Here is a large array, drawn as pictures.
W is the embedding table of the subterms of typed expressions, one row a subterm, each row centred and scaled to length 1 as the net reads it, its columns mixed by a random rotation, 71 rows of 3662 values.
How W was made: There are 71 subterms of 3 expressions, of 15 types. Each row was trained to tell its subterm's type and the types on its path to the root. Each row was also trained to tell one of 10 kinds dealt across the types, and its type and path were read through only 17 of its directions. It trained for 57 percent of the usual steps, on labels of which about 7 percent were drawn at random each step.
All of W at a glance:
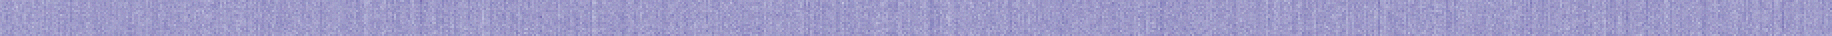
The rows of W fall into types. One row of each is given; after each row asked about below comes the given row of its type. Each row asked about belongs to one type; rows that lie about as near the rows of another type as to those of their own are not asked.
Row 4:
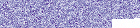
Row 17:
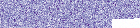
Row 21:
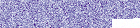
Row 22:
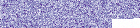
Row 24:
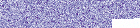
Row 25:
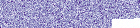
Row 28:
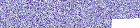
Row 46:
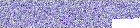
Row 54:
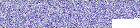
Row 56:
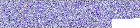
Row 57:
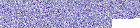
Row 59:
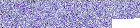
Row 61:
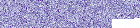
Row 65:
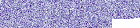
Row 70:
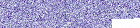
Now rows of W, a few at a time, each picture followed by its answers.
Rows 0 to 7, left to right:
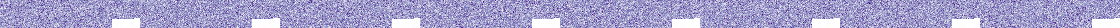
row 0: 28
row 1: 24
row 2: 46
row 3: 4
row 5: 56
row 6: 28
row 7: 56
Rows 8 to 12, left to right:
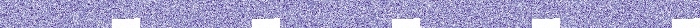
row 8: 17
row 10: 22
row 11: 4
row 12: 24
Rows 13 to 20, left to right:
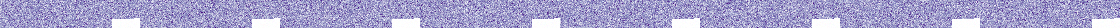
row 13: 56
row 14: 24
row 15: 17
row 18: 28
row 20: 70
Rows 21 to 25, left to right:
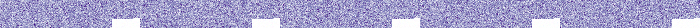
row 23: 57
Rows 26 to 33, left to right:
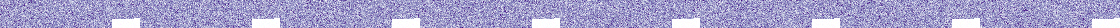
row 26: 46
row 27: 17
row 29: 4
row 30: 54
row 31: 28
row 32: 28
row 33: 25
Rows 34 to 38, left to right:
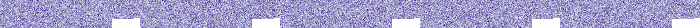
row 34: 61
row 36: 56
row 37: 24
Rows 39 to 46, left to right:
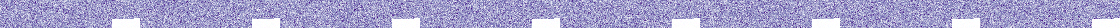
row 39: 46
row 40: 57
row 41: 17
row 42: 61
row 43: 46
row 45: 4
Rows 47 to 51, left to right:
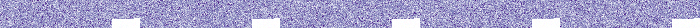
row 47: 61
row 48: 17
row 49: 61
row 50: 21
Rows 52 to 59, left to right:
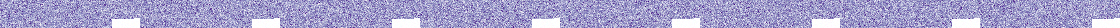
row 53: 46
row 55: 21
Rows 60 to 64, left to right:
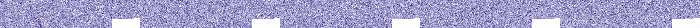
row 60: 4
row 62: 22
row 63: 25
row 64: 56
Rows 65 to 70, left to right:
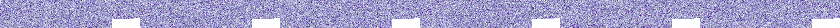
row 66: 54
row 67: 24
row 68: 21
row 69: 22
